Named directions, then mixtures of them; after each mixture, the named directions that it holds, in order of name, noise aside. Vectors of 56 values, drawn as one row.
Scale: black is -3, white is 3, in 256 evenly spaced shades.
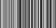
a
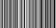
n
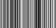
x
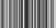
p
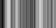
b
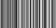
a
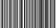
n, p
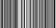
a, n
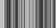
b, n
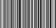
a, x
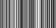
x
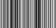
x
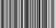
a, p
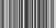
p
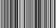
n, x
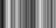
b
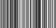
a, x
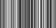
a, b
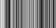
b, x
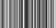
p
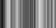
b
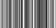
b, p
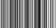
p, x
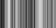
b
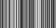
x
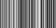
a, x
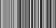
a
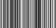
x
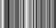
b, p
